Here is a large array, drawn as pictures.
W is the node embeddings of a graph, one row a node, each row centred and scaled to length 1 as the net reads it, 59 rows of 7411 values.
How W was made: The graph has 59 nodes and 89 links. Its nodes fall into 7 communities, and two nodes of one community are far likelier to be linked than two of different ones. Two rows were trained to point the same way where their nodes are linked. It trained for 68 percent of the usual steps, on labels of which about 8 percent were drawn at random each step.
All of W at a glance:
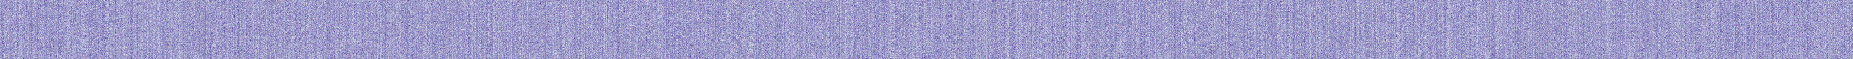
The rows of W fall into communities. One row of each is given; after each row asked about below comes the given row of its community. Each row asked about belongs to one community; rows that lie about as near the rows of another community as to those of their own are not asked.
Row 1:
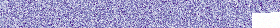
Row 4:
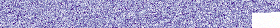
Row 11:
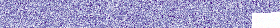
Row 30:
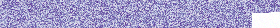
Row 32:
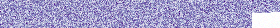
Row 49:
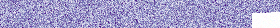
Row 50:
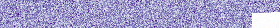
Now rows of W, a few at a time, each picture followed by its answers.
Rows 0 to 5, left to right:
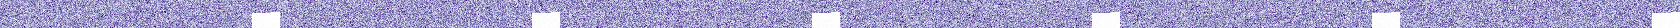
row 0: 4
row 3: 30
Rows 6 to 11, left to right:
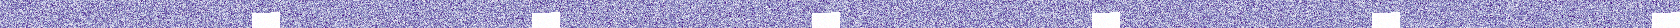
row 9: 1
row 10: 4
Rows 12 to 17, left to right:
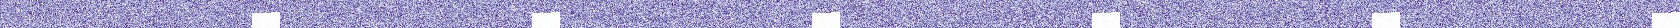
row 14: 11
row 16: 32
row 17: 49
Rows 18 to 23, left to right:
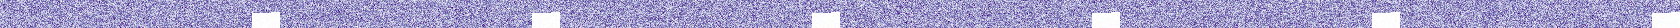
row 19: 11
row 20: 11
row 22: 4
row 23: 1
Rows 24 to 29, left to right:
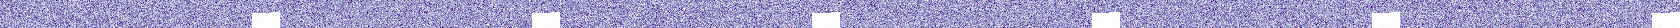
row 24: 11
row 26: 32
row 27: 30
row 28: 1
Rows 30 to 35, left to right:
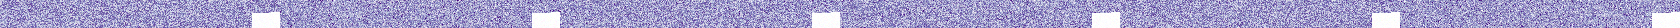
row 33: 32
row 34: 4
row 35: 1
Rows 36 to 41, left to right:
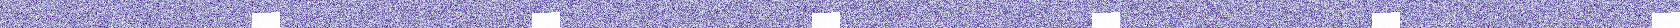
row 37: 1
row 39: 32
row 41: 32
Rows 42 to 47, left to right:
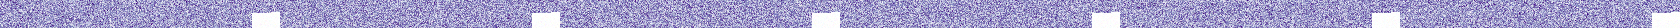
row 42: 11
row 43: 4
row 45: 11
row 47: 49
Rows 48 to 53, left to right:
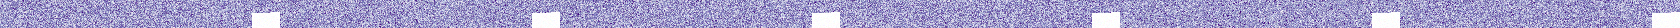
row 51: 4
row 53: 50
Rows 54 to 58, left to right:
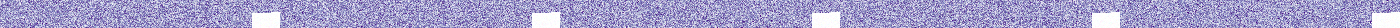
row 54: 32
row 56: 1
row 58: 49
